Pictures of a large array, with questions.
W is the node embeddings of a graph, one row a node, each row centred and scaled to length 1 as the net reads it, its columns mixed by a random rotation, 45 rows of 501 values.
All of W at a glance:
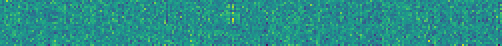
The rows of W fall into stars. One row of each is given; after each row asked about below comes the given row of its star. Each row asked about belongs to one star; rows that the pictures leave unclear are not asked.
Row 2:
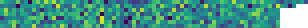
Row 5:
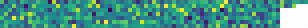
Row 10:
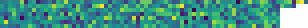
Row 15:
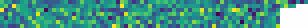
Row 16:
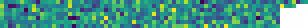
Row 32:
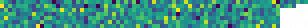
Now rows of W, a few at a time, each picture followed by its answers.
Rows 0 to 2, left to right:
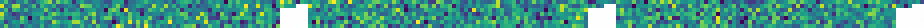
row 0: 16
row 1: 32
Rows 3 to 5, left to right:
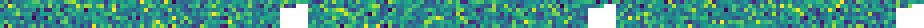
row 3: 10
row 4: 15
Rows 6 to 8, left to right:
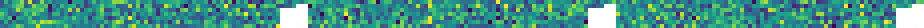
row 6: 15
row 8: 16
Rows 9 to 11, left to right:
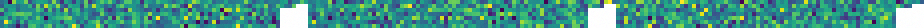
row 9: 5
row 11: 10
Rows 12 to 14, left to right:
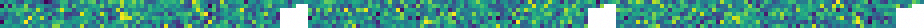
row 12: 15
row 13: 15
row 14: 5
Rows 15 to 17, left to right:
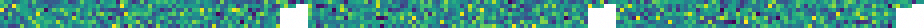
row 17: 2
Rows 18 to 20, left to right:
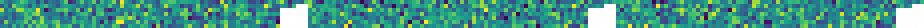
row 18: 15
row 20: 15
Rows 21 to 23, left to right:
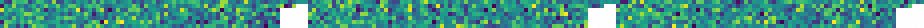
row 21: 5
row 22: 2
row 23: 5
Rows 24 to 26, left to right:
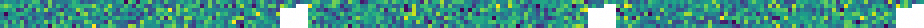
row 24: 10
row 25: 32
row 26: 10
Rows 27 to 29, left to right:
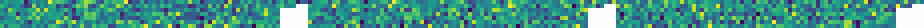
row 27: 16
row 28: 32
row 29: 10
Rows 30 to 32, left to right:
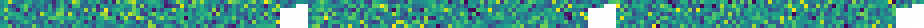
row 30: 32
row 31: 5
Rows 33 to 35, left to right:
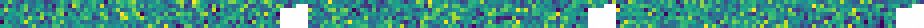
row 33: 2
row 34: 15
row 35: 5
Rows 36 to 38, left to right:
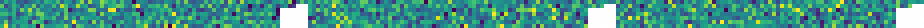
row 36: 16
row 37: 15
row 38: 5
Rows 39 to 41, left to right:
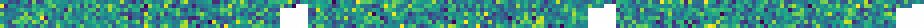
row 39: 16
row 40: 10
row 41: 10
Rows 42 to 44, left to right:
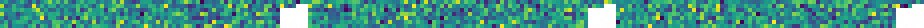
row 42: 16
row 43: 32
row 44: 2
